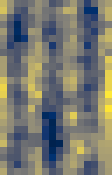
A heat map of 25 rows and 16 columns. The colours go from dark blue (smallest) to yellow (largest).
The grain runs up and down. On average the colour sits 50% of the way up the scale. Stripes running up and down repeat 3 times from left to right. No overall slope runs across the table.
